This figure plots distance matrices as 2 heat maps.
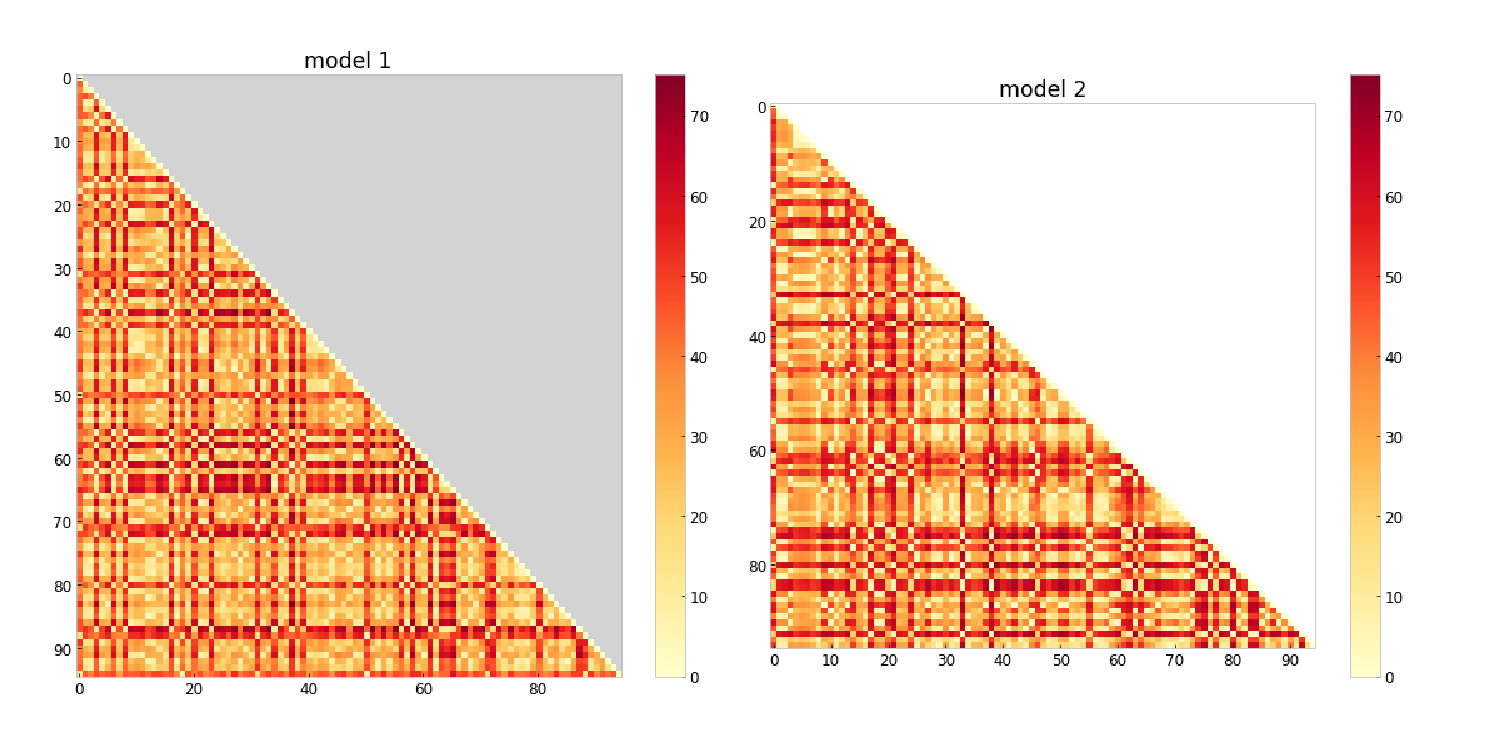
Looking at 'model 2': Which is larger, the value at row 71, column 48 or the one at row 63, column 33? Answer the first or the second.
the second
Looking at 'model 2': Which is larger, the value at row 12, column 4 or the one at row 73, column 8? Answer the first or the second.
the second
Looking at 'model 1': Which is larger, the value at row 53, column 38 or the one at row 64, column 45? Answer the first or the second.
the second
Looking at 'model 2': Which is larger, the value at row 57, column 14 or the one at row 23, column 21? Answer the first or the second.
the second
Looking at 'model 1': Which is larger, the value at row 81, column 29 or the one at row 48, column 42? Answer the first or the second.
the first
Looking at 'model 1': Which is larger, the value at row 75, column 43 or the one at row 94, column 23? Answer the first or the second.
the second
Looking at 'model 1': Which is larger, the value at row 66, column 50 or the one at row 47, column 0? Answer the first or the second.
the first
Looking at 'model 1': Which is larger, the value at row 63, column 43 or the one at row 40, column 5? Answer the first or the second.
the first
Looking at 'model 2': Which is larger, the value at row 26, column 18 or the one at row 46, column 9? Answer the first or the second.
the second
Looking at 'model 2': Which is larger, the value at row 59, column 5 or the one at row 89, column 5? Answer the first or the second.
the second
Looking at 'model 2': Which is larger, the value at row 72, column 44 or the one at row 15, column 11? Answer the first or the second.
the second
